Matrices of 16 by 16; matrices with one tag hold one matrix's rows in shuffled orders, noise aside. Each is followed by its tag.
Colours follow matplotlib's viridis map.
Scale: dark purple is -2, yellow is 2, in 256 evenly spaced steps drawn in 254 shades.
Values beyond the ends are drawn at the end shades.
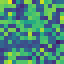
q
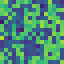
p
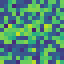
q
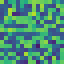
q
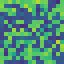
q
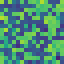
p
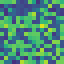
q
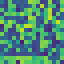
q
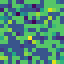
p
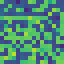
q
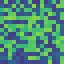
q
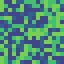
p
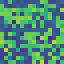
q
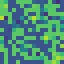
p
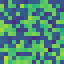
q
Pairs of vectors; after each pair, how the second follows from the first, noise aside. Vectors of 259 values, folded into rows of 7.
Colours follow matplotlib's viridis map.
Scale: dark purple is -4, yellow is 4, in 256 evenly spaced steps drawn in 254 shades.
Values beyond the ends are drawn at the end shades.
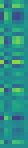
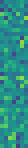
shuffled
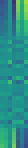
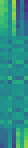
negated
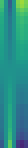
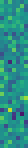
shuffled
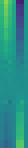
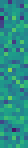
shuffled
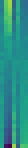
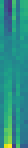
negated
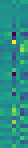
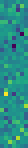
shuffled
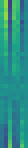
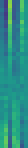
negated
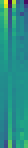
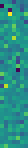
shuffled
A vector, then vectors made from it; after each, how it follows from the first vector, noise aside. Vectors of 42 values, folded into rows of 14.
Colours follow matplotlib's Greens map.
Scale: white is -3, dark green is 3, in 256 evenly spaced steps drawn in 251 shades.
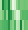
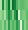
sign-scrambled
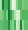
copied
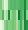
wrapped around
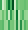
sign-scrambled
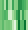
reversed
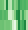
reversed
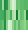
wrapped around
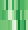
reversed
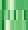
wrapped around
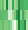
reversed
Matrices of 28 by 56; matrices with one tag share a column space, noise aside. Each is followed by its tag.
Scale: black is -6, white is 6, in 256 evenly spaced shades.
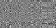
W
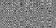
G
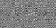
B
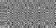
W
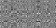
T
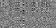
G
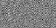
B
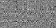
T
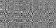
T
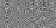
G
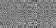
W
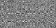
T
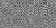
B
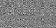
B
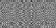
W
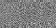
W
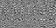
B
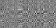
T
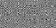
B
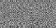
W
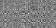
T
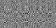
T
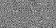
G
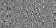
T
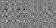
T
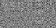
G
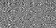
G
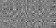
T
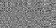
G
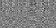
G
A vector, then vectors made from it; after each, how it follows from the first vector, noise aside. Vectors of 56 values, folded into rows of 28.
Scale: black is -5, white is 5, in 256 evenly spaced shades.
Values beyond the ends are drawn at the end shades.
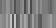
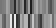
scaled up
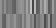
wrapped around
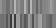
negated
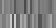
copied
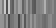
wrapped around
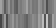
wrapped around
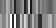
scaled up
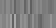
shrunk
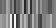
scaled up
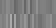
shrunk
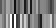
scaled up
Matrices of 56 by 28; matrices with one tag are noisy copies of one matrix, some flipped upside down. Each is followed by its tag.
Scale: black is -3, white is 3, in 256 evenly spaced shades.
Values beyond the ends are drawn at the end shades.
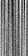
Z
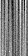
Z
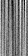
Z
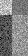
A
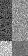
A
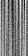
Z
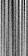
Z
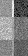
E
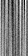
Z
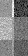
E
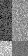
A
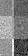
E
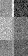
E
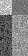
A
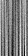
Z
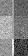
E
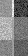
E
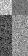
A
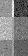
E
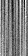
Z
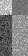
A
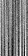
Z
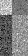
A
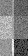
E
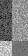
A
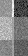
E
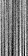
Z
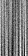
Z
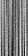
Z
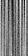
Z
